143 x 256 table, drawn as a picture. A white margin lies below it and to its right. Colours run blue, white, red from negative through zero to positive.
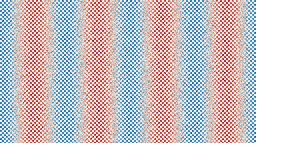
No row or column stands out. There is no overall slope. Upright stripes repeat 4 times across the table. There is no seam. Overall the values sit about 50% of the way up the scale.
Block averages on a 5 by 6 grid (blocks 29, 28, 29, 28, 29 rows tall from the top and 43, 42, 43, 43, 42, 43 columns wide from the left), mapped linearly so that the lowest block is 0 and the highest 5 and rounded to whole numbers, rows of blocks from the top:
405405 | 405405 | 405405 | 405405 | 405405
